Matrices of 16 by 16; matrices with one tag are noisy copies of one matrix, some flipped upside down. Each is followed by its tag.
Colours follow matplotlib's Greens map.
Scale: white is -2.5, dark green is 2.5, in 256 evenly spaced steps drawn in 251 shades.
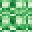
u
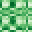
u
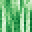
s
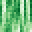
s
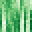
s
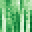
s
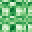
u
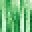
s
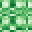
u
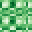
u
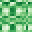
u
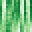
s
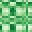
u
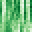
s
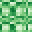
u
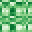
u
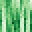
s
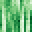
s
